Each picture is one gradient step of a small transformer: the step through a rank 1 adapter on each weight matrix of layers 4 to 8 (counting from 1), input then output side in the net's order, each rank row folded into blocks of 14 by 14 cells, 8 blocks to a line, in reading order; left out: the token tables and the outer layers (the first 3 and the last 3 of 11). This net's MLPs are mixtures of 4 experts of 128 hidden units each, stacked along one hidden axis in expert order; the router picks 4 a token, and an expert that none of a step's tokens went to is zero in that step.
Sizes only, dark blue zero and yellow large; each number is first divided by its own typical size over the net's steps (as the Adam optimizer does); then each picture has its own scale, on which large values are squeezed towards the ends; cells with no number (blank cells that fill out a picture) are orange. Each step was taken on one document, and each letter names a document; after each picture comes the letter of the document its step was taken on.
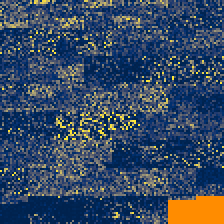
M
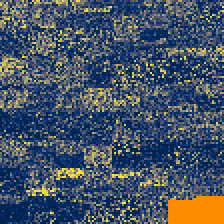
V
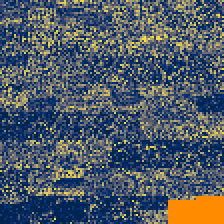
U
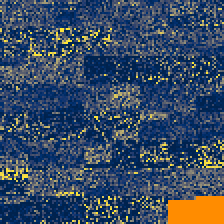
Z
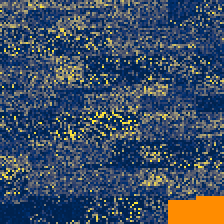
M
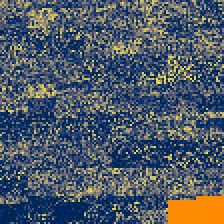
U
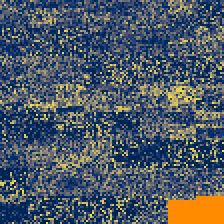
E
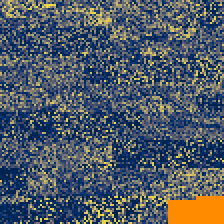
E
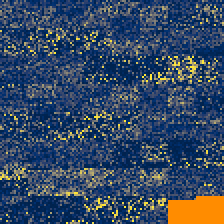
M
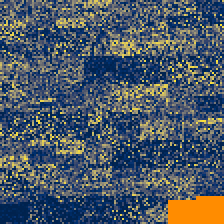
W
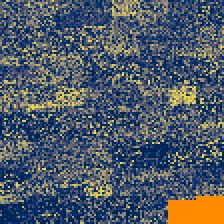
V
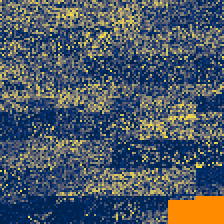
U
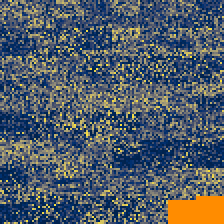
E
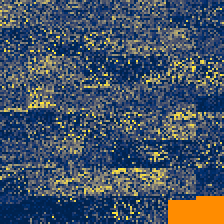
M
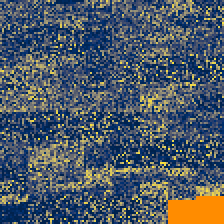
E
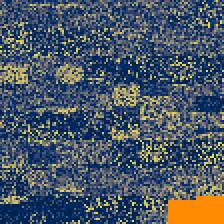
W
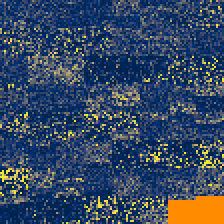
Z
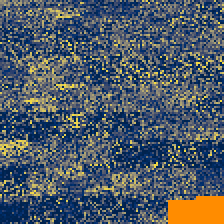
E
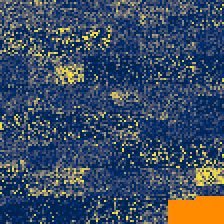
Z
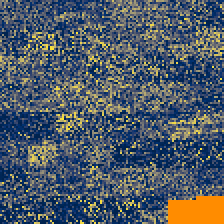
V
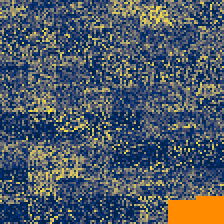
E
